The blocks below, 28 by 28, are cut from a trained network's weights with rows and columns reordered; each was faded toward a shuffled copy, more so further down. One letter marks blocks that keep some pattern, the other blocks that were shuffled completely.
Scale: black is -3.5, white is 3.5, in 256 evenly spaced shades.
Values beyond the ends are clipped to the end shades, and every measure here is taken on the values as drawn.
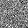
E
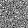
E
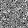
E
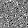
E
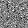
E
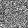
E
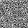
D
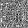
D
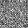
D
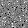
E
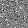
E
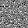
D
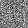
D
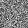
E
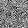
E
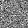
E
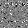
D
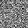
D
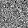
E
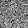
D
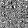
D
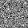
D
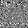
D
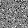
E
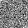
E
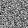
E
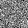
E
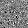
D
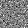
E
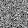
E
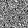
E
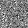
E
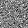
E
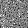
E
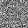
D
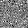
D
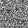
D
